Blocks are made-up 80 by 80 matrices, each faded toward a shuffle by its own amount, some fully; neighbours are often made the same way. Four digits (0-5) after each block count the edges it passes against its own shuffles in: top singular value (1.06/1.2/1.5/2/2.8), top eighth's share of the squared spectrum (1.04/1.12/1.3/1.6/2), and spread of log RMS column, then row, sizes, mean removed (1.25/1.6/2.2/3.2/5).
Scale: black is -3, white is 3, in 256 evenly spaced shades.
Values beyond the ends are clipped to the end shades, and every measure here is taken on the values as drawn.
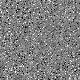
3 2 0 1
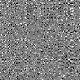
4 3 2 2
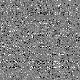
3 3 1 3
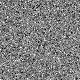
0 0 0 0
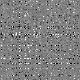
2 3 3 3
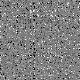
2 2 2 2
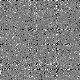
2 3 2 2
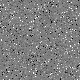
0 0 0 0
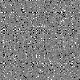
4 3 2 2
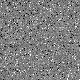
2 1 0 0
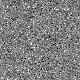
0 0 0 0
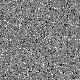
0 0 0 0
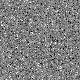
0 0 0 0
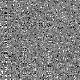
3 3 2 1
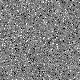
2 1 0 0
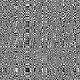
5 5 4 3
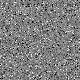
3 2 0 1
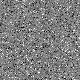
0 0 0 0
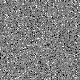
3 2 1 0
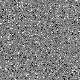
2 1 0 0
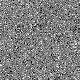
2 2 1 0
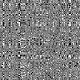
4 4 3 3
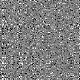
4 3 2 2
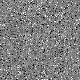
2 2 1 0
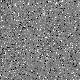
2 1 0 0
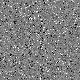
2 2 1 0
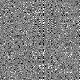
4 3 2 1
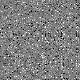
3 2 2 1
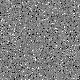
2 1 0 0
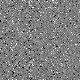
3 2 1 0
